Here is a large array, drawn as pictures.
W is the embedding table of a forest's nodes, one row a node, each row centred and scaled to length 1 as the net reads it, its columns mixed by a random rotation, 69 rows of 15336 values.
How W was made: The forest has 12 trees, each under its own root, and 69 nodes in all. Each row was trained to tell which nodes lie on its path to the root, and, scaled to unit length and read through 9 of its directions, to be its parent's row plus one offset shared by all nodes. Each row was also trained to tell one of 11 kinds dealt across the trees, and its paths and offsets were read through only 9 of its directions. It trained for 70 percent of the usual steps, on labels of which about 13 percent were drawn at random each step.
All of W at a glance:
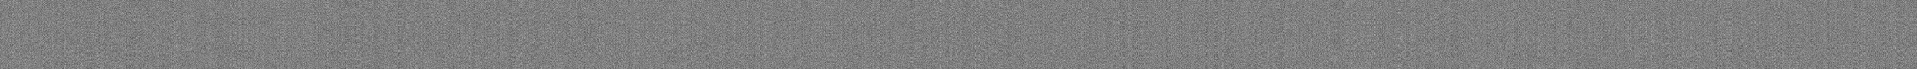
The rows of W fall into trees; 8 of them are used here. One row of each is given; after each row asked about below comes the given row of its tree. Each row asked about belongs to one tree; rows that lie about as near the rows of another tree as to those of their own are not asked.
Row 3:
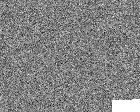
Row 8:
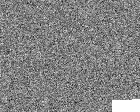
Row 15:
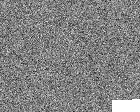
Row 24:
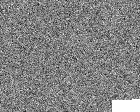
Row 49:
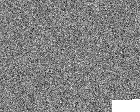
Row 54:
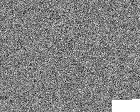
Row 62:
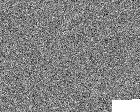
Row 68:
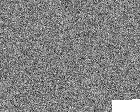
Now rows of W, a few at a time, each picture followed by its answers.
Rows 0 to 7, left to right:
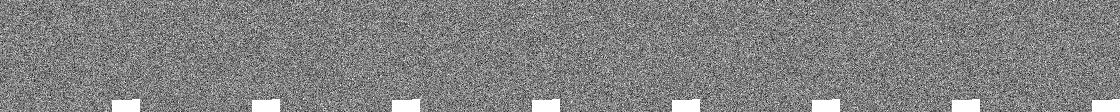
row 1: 62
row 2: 49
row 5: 62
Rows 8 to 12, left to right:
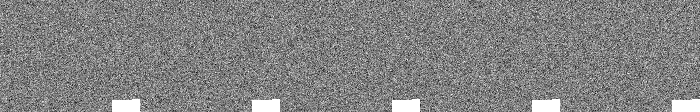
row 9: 54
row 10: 8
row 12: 54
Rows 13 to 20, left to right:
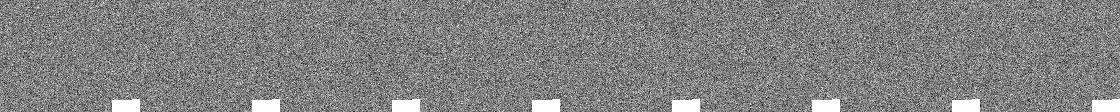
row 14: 49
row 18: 24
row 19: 8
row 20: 15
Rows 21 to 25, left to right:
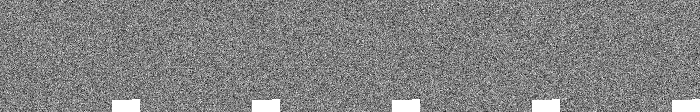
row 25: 8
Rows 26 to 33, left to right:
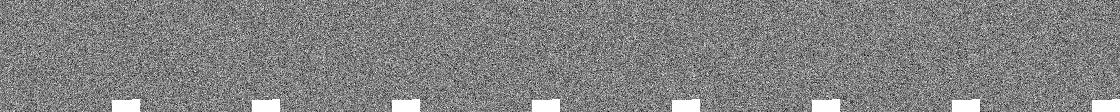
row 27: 49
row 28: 24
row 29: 54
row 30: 15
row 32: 54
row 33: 15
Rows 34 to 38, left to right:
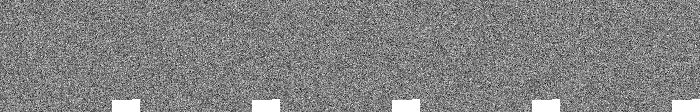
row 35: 49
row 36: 3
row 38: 54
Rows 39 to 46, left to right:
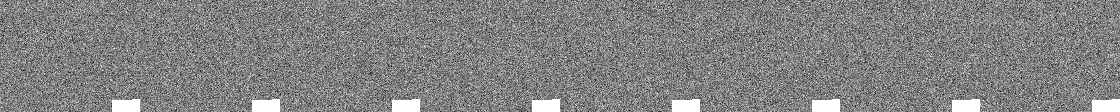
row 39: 62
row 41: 3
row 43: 49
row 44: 8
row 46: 54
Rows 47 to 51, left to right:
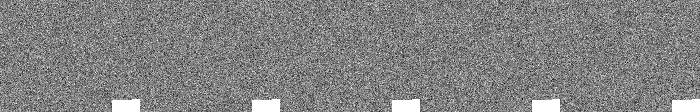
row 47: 24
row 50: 8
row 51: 8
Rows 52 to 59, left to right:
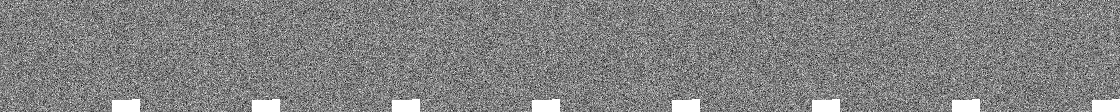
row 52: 49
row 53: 49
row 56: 68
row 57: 15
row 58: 8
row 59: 54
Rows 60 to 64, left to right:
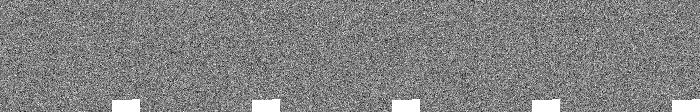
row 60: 49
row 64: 62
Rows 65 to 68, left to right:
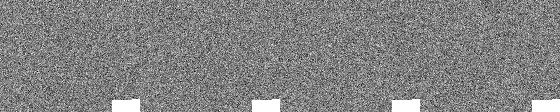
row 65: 54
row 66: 54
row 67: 49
